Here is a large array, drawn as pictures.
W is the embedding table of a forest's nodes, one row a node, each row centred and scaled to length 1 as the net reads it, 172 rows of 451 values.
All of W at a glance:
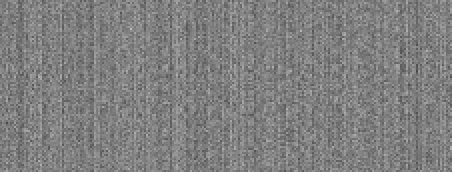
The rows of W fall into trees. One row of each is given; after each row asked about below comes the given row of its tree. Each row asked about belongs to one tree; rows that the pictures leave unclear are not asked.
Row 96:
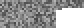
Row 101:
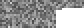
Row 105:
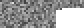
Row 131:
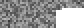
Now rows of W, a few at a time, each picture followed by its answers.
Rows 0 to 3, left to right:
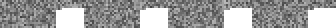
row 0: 131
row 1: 105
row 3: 96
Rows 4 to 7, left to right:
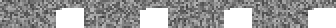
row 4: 131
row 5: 101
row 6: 101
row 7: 131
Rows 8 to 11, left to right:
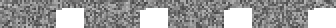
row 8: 105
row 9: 131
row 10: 131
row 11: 96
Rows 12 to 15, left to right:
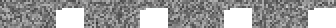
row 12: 101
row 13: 96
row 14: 101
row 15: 105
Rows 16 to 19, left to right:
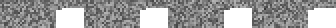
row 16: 105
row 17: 105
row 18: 131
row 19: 101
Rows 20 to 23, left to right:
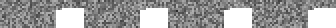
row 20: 96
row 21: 105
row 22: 131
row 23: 105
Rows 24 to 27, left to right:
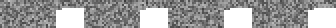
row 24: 105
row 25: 105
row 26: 105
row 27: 131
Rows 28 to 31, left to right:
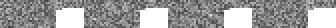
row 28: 105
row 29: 131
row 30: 131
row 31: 105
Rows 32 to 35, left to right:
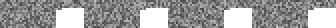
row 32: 96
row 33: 105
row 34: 105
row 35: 105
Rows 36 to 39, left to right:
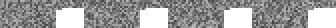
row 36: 96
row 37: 96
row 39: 105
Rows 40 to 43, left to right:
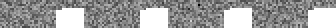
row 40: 96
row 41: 105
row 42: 131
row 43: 105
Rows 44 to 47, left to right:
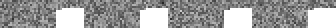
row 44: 105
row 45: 96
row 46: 105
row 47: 96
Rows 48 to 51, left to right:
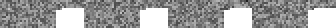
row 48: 131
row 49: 96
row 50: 131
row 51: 101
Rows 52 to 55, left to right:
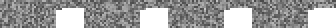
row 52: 96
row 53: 131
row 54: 105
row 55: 131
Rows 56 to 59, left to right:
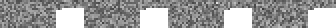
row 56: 131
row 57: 101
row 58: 105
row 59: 105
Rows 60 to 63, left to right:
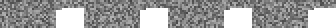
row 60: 131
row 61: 105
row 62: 105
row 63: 105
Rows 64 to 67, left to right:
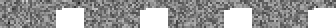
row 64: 96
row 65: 131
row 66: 131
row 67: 131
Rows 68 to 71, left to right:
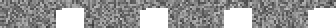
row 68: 131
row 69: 96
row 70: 96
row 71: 96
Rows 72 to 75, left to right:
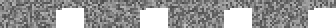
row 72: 96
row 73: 131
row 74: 105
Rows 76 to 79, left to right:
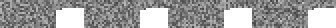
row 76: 105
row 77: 105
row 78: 105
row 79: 101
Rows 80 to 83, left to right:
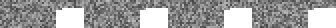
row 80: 101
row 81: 96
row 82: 105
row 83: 131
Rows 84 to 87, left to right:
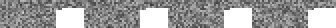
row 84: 96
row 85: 96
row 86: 131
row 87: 101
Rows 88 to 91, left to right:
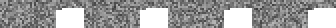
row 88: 96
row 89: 96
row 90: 105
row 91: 131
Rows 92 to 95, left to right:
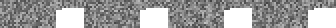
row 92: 105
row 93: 105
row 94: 131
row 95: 105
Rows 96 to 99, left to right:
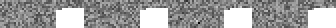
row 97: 101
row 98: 101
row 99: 131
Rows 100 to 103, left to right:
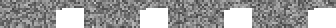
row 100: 101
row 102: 131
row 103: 131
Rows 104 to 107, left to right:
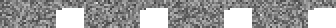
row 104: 105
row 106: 101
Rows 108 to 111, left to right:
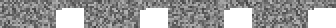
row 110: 105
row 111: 105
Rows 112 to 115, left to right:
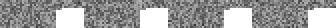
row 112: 96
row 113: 105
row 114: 96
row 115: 96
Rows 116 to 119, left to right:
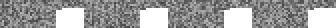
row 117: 96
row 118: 131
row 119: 96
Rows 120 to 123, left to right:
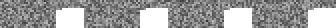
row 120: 105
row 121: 131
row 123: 105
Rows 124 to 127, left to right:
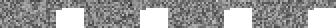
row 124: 131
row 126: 105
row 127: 96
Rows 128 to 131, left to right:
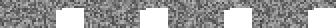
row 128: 101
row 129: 131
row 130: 131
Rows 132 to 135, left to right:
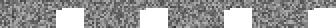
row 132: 105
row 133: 96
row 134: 101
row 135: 131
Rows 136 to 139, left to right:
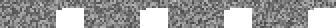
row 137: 101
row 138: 105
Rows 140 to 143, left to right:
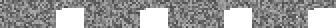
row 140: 131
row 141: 131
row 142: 105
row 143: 96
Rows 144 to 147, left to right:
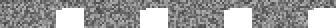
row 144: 105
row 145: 101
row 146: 131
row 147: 96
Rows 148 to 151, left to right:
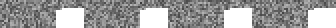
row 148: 96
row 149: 96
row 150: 131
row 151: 105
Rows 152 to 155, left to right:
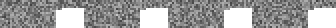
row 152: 96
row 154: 105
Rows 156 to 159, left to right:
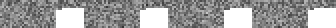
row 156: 96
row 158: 131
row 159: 96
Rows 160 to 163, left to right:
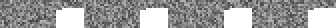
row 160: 105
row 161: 105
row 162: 131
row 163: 96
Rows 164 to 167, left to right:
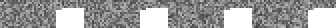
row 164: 105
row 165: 131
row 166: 96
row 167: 105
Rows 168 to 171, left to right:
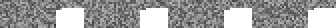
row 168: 131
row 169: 96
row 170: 105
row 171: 101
